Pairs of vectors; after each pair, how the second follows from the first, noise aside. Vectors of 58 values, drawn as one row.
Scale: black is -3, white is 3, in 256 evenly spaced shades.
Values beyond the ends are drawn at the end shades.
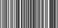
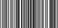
copied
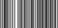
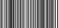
shuffled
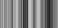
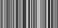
sign-scrambled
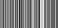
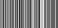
copied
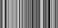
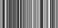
negated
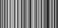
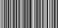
sign-scrambled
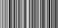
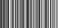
negated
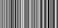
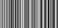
copied
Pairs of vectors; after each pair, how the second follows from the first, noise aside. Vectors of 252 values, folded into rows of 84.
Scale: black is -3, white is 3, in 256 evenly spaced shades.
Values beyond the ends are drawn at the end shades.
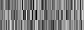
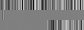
partly zeroed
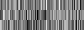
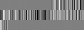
partly zeroed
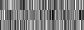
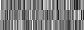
shuffled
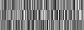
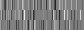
partly zeroed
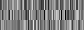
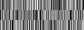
shuffled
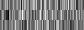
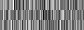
shuffled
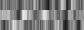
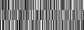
shuffled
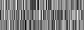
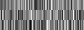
shuffled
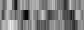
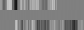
partly zeroed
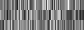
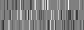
partly zeroed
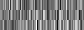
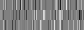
partly zeroed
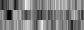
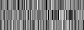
shuffled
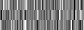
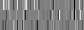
partly zeroed
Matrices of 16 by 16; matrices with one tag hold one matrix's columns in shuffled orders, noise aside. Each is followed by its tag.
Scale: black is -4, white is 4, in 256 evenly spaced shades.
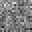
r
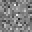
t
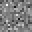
t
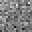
r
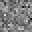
t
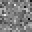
t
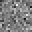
t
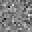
t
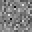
t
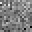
r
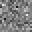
t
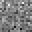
r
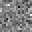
t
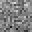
r
